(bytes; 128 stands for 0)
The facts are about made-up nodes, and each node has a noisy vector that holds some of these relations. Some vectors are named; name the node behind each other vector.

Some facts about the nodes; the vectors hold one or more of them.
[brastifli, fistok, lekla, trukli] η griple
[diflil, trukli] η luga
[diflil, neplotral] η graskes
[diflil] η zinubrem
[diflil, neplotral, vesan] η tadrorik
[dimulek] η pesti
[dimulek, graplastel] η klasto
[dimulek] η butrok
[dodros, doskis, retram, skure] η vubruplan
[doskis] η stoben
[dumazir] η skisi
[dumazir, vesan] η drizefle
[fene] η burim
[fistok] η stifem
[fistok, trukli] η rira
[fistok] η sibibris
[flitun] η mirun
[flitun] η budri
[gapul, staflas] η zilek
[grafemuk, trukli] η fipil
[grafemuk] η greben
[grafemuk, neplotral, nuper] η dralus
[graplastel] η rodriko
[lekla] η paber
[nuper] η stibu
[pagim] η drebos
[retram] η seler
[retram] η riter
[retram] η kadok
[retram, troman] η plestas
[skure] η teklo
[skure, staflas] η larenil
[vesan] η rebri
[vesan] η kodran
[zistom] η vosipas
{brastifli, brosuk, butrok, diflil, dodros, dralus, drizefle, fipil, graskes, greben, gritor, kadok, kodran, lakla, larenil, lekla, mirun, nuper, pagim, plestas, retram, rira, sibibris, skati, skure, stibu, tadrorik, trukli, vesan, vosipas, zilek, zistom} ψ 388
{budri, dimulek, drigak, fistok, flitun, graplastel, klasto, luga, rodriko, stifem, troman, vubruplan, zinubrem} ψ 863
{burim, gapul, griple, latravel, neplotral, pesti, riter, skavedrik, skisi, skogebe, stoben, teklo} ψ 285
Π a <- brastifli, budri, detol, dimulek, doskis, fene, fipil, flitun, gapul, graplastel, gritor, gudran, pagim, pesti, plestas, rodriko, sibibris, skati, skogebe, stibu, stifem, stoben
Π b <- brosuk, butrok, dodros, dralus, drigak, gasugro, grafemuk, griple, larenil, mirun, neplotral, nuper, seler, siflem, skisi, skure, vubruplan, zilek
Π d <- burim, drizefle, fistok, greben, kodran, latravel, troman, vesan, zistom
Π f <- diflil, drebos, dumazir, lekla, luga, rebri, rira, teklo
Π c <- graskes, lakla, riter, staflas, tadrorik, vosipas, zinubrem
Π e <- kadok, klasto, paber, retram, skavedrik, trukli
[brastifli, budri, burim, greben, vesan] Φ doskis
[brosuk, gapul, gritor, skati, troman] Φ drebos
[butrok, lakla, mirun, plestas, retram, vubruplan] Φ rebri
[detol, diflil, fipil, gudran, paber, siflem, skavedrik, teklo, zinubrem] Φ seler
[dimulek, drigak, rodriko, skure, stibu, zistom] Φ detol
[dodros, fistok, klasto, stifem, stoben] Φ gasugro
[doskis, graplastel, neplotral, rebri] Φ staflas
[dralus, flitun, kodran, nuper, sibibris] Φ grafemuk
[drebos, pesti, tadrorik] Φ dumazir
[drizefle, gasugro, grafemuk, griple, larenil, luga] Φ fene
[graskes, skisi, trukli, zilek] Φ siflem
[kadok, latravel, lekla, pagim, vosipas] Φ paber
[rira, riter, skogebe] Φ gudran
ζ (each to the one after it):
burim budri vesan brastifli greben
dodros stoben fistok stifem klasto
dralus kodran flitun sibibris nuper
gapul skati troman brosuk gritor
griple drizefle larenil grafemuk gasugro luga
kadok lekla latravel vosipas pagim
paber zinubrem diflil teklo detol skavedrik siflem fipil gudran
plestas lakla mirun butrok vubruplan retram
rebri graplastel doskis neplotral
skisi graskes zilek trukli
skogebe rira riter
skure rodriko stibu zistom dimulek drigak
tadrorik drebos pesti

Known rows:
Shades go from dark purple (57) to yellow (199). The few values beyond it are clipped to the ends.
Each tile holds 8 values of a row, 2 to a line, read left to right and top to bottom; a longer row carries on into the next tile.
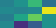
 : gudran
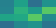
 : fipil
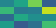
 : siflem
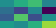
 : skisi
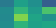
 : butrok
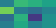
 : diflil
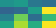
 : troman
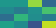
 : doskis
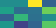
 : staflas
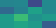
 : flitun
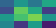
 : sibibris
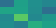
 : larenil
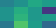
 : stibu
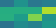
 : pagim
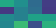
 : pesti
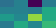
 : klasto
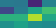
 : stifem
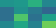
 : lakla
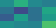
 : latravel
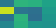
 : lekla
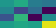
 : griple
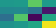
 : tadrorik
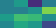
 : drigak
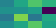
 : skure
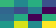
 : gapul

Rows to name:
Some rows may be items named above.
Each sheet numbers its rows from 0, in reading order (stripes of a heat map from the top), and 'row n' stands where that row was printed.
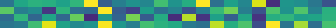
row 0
kadok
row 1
dumazir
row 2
zinubrem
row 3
rebri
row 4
drebos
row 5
gritor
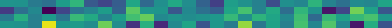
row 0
stoben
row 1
neplotral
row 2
nuper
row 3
pesti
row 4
gritor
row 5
skati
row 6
sibibris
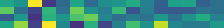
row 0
drebos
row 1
nuper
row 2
skavedrik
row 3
riter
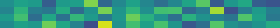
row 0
brosuk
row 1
doskis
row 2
butrok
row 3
siflem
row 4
neplotral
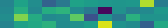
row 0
butrok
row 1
dodros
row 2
detol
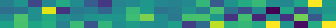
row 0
fistok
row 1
pesti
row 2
brastifli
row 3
gasugro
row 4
burim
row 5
paber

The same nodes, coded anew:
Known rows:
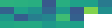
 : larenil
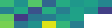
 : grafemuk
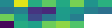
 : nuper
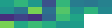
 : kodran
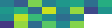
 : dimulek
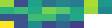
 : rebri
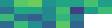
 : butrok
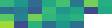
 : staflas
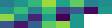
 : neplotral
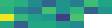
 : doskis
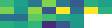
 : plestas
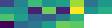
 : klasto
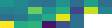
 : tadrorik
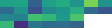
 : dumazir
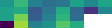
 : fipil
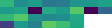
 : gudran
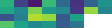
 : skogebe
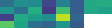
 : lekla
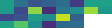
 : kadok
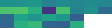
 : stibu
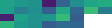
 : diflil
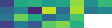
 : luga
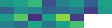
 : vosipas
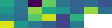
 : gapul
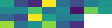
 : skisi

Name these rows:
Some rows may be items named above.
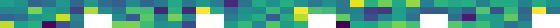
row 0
tadrorik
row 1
dodros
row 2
fistok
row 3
nuper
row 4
dralus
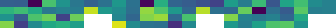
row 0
stoben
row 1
gapul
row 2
gasugro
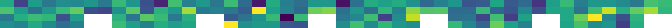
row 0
detol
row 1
fene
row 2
burim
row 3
fistok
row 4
latravel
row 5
budri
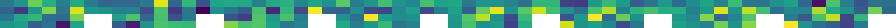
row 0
troman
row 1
riter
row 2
dralus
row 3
seler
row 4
budri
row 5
zinubrem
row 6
flitun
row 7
gapul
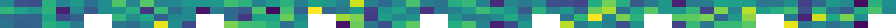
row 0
skavedrik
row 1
siflem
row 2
dralus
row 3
gritor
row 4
skati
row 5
zinubrem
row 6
stifem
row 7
paber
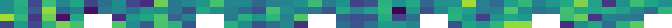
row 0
pesti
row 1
teklo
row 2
drebos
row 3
skavedrik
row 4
sibibris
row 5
brastifli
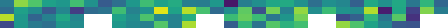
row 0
brosuk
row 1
flitun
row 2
stifem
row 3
skure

